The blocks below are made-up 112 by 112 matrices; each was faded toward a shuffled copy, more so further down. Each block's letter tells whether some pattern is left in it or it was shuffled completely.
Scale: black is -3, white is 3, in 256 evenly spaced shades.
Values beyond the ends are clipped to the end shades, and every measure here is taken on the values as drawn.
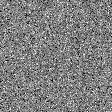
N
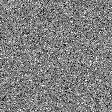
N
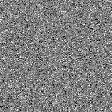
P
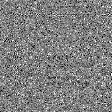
P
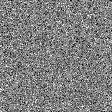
N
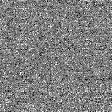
P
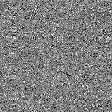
P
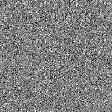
P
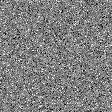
N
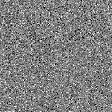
P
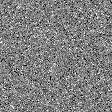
N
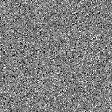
P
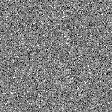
P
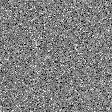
N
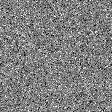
N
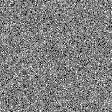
P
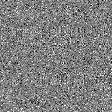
P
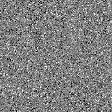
P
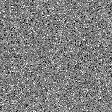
P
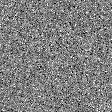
N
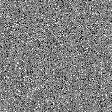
P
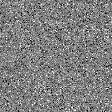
P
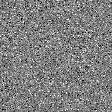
P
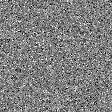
N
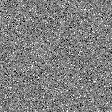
P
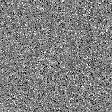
P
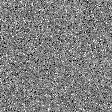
N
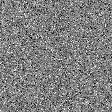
N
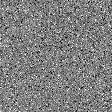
N
